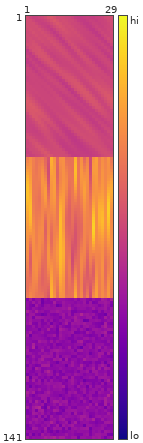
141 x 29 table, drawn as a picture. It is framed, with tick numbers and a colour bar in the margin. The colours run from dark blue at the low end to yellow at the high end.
It is made of 3 by 1 panels. Panel 1,1: middling, slanting down to the right, faint in contrast. Panel 2,1: high, streaked downward. Panel 3,1: low, fine-grained, faint in contrast.
